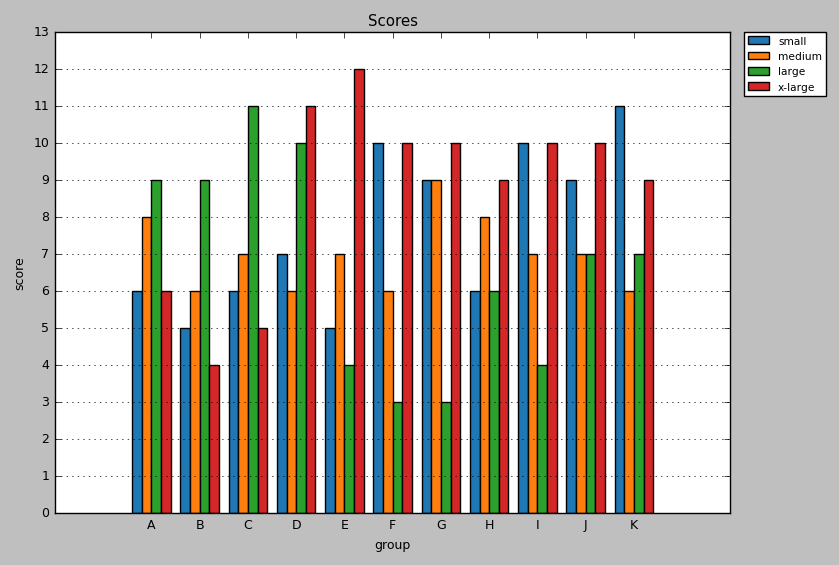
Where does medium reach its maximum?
G
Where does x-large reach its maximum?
E
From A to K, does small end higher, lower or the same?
higher
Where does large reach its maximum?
C
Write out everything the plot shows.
Title: Scores
x-axis: group, ticks A B C D E F G H I J K
y-axis: score, ticks 0 1 2 3 4 5 6 7 8 9 10 11 12 13
Legend: small, medium, large, x-large
Values:
small: 6 5 6 7 5 10 9 6 10 9 11
medium: 8 6 7 6 7 6 9 8 7 7 6
large: 9 9 11 10 4 3 3 6 4 7 7
x-large: 6 4 5 11 12 10 10 9 10 10 9
